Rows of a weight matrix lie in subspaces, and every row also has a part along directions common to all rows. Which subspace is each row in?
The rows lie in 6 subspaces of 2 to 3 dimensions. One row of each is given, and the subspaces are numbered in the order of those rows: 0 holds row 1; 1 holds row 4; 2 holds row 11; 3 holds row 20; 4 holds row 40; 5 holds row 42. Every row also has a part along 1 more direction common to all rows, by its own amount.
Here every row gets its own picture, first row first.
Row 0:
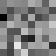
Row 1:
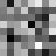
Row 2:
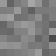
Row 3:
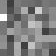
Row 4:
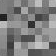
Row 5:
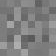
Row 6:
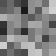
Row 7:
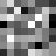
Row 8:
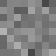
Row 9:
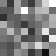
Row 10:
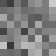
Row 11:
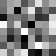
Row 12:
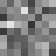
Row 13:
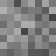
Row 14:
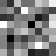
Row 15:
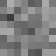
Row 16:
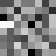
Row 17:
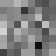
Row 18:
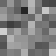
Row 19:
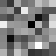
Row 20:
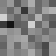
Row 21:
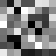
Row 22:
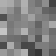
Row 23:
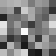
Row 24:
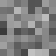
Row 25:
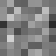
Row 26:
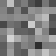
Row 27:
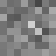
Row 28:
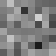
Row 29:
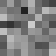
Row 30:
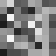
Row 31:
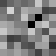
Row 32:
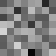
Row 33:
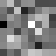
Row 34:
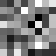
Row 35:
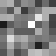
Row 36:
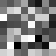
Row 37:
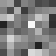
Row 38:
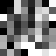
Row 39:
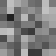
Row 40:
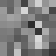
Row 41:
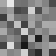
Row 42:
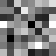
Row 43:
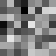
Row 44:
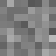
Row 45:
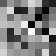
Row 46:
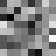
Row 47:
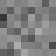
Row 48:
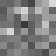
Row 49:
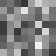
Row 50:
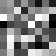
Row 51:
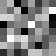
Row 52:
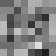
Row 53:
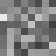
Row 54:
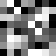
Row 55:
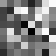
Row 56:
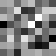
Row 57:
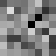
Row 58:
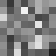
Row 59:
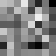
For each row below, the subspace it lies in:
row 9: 5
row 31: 5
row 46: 0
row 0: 1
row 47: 1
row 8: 3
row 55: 5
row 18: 3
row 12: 3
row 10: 2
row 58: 4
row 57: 5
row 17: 4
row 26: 0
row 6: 2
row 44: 0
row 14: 5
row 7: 4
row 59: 2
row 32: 3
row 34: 4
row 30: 1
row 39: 0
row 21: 1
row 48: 5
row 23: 2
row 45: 5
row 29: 3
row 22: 2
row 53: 1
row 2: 0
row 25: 4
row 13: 2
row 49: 4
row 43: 2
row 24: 3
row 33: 1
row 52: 3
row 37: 0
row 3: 4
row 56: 0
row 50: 1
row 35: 5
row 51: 2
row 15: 0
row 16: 3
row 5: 1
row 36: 1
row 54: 1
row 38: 2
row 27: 4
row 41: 2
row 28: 4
